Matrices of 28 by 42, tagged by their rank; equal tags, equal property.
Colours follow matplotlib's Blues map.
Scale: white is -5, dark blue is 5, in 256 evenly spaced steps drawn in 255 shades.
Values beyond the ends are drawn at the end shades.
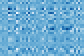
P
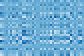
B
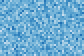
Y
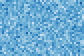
Y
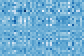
P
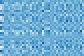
P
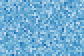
Y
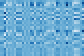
B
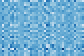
P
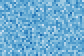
Y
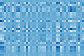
B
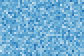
Y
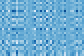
B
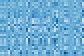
P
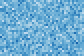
Y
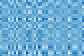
B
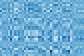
P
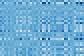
B
